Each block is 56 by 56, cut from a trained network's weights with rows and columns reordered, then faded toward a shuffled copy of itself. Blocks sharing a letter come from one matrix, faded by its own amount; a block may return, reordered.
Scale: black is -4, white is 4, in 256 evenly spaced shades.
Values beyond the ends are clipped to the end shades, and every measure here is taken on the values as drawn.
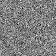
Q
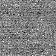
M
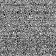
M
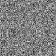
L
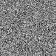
Q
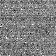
M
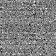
M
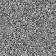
Q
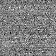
M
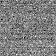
M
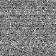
M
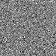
Q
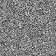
Q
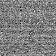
M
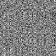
L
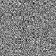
L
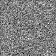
Q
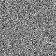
Q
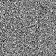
Q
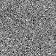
Q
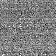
M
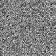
L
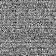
M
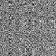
L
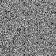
Q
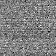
M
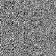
L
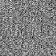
L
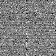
M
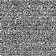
M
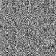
L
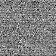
M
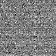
M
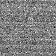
M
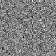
L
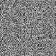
L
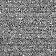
M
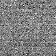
M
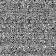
M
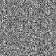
L
